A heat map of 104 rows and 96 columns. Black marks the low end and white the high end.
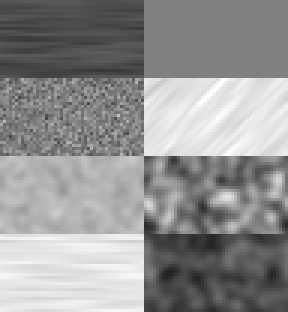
The table splits into 4 rows of 2 panels. Panel 1,1: low, streaked across, faint in contrast. Panel 1,2: middling, flat. Panel 2,1: middling, fine-grained. Panel 2,2: very high, slanting up to the right, faint in contrast. Panel 3,1: high, blotchy, faint in contrast. Panel 3,2: middling, blotchy, strong in contrast. Panel 4,1: very high, streaked across, faint in contrast. Panel 4,2: low, blotchy.
